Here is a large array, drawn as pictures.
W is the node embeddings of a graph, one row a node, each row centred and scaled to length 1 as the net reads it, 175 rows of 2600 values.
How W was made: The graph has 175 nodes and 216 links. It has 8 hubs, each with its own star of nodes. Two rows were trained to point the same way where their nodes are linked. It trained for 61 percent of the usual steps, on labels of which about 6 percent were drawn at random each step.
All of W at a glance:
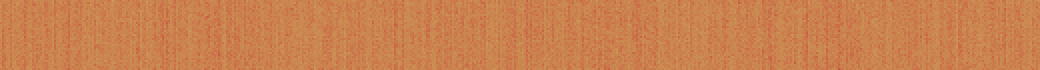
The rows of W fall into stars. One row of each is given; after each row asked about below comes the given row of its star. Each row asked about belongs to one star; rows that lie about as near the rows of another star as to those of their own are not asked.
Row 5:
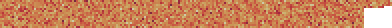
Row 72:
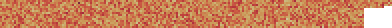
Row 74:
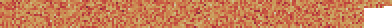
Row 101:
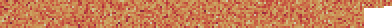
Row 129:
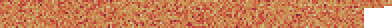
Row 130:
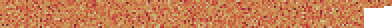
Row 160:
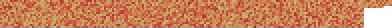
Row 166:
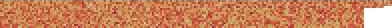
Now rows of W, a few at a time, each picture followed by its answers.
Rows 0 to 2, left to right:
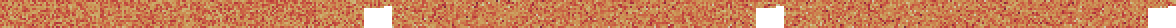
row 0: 101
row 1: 166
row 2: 74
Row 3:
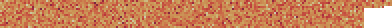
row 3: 5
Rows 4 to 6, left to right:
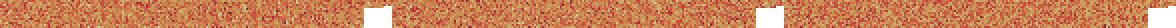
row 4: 101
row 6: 74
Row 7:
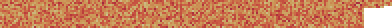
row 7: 166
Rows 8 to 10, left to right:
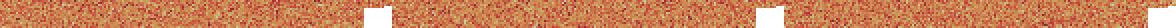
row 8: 5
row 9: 5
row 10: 166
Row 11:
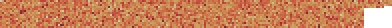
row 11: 74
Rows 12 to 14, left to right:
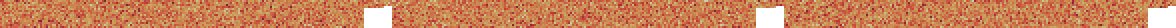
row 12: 166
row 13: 160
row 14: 74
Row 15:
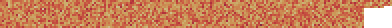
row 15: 166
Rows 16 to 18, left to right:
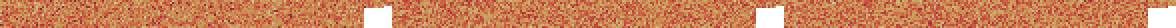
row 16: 5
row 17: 74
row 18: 72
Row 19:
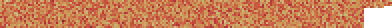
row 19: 5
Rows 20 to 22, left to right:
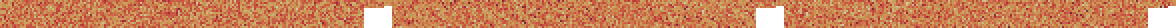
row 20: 72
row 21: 129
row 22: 74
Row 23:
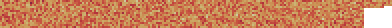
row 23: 72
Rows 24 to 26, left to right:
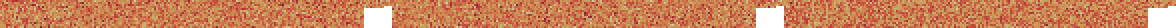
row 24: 130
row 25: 74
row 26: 72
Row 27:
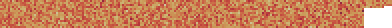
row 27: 160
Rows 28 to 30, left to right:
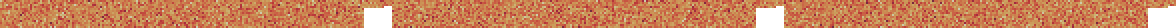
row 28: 160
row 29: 72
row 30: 130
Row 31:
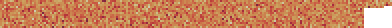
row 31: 166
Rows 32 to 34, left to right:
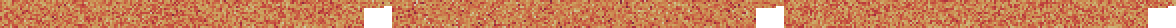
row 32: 72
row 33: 72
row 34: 166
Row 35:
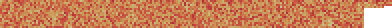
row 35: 160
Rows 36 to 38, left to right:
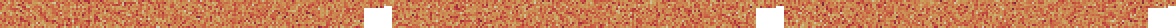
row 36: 74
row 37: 160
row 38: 5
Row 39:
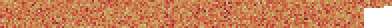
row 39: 101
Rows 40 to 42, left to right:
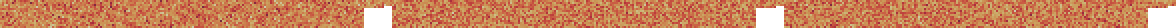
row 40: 160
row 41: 74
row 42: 72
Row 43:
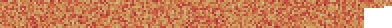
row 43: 5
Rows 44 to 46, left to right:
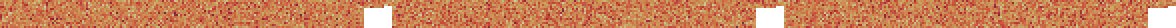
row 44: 101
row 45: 5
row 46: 5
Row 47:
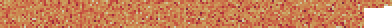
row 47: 166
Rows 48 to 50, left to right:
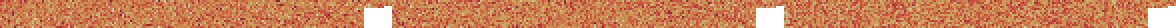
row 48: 129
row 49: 5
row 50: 130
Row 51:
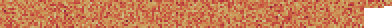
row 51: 166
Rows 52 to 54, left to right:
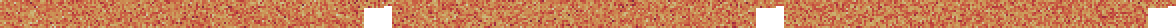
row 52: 160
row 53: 160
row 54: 160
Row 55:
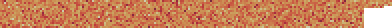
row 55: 166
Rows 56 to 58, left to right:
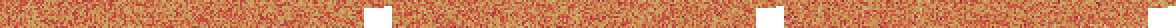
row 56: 129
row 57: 130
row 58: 166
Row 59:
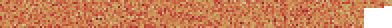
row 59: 72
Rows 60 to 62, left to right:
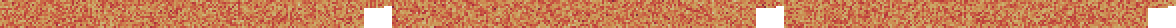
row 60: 101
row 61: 74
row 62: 166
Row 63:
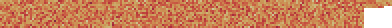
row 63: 72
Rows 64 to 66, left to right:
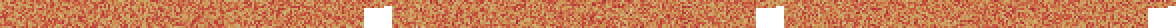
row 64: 5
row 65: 166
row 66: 130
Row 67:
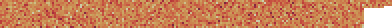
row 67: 101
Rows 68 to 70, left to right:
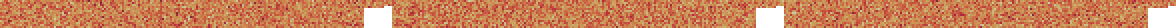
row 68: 160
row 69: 130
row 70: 101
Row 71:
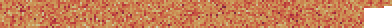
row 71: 74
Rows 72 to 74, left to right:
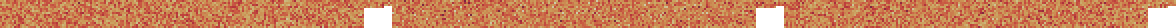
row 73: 129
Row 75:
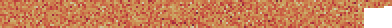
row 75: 160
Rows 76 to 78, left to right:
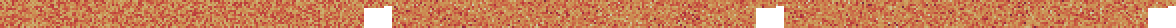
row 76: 74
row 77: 101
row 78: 72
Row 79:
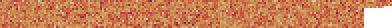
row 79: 160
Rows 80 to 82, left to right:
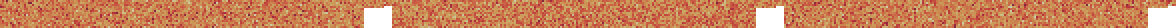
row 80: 101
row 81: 160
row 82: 160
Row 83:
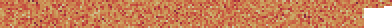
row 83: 130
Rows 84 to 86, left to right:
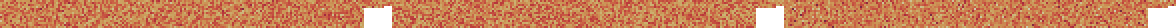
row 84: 5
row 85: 72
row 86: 130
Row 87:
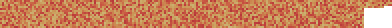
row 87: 160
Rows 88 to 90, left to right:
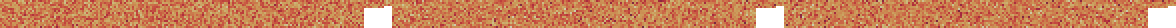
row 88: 72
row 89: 72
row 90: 130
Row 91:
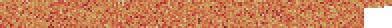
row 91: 74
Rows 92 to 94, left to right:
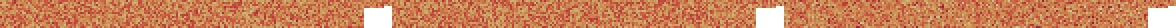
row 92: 74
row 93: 101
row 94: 130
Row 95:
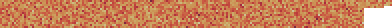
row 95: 160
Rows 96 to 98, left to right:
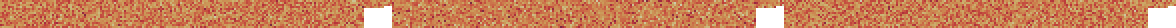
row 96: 5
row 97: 72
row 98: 74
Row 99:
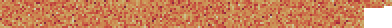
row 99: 5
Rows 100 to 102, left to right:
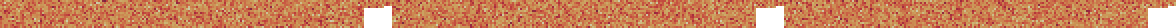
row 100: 166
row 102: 101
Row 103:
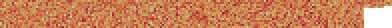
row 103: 101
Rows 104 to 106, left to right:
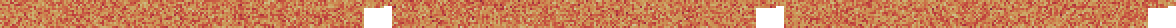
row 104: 160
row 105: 129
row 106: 5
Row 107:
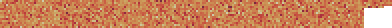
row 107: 160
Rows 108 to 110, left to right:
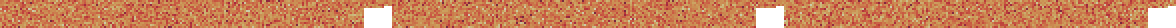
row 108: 72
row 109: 129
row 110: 5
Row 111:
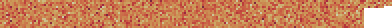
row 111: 160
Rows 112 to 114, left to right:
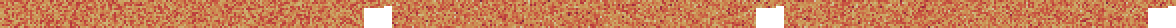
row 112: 130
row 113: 160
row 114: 74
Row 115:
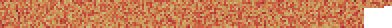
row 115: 160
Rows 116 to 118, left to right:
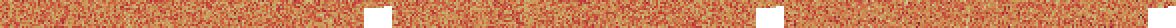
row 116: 166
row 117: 160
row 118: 74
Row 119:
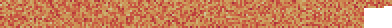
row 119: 74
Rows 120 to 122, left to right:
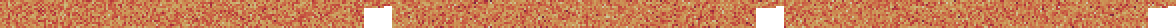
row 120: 129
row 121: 130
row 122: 129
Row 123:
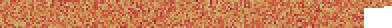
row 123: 5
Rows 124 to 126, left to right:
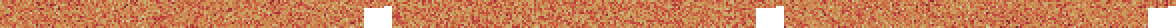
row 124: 5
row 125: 5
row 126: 129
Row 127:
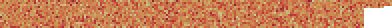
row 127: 101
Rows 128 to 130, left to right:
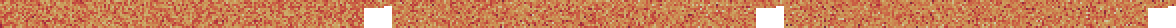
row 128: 5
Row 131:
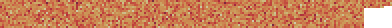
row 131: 101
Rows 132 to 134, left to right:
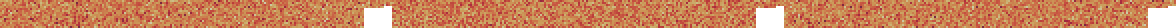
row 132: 101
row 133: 129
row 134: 130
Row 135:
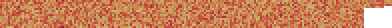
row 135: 129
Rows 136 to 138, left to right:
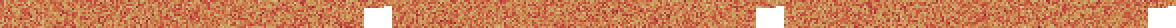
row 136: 160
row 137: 129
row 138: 130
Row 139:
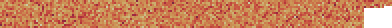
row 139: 5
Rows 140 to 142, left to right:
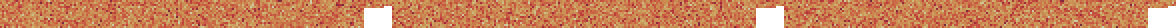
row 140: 129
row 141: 74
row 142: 72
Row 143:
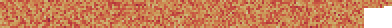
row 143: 130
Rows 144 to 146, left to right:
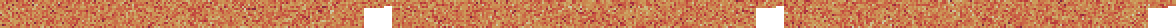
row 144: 130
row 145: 166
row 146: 129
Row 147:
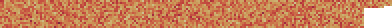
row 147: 166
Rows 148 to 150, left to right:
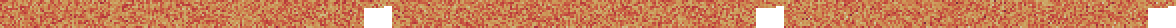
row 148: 166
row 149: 72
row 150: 5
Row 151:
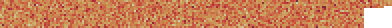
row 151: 130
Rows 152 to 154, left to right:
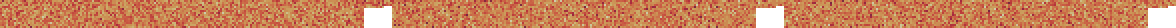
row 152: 129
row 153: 130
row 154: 101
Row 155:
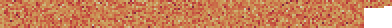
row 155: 130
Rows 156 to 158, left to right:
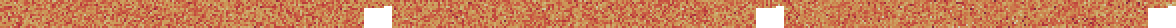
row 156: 72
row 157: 101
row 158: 166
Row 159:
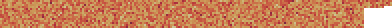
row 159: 101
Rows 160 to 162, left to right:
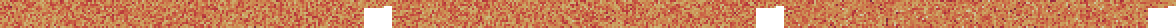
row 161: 160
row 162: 72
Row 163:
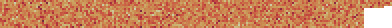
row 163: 101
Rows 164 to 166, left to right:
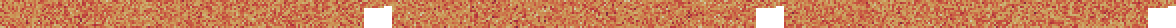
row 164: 166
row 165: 5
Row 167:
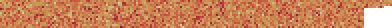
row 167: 74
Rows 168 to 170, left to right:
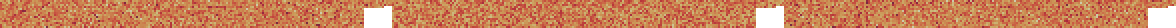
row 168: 74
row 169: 72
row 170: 130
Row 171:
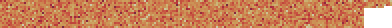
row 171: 166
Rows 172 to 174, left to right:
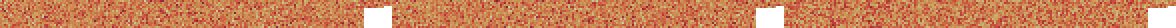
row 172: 166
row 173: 166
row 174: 5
